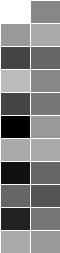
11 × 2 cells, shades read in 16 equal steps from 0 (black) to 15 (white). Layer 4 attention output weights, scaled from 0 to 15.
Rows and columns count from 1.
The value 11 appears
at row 4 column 1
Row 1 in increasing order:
8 15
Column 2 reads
8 10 6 8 7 9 10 6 5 7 9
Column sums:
72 85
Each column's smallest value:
0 5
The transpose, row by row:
15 9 4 11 4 0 10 1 6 2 10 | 8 10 6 8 7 9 10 6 5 7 9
